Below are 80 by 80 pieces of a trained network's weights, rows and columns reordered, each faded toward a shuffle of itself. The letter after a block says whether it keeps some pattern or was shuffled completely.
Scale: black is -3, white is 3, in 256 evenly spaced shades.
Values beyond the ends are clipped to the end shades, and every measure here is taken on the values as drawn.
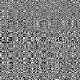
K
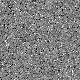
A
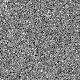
A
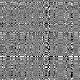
K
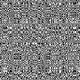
K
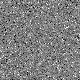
A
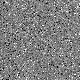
A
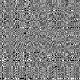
K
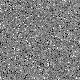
A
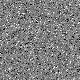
A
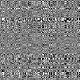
K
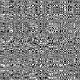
K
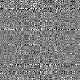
K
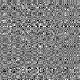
K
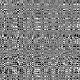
K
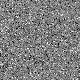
A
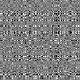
K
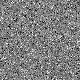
A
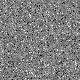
A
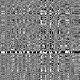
K
